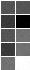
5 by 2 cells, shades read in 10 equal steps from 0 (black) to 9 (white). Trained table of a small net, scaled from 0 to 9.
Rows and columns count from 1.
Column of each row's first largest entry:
1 1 2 2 2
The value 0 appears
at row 2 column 2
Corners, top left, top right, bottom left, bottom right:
3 3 4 9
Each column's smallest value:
2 0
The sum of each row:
6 2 7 6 13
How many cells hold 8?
0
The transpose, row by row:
3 2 3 2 4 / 3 0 4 4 9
